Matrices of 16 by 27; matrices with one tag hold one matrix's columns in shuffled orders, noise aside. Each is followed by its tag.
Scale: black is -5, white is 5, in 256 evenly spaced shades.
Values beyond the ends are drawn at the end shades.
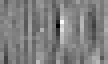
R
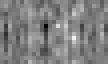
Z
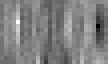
R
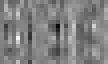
Z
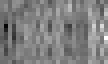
Z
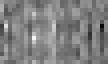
Z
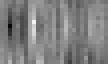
R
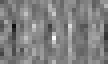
Z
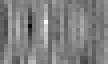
R
